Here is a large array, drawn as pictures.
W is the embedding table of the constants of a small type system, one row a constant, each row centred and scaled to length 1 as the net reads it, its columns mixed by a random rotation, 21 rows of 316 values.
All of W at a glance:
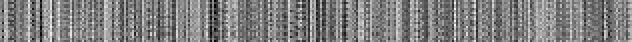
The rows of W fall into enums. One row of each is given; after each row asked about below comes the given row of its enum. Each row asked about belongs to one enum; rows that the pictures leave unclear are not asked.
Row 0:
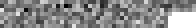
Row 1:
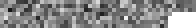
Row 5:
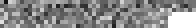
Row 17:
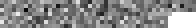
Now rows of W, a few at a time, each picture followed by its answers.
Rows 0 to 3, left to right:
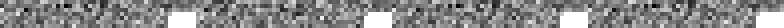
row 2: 0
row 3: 0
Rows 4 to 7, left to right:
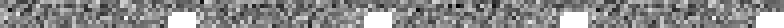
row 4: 1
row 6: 0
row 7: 1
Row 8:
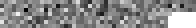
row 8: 17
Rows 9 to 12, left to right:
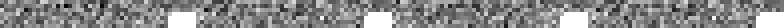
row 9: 0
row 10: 1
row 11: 5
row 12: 1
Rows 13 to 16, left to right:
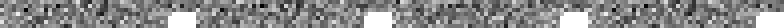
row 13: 17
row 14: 0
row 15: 5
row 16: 17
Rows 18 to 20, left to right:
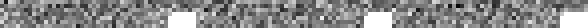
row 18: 5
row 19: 1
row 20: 0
